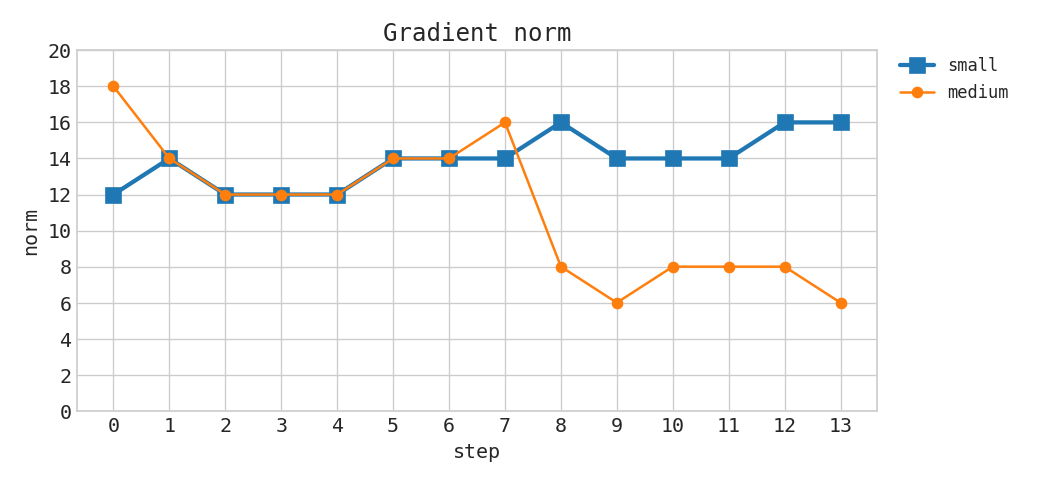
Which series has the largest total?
small
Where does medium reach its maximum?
0
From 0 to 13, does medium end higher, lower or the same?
lower
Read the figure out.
Title: Gradient norm
x-axis: step, ticks 0 1 2 3 4 5 6 7 8 9 10 11 12 13
y-axis: norm, ticks 0 2 4 6 8 10 12 14 16 18 20
Legend: small, medium
Values:
small: 12 14 12 12 12 14 14 14 16 14 14 14 16 16
medium: 18 14 12 12 12 14 14 16 8 6 8 8 8 6
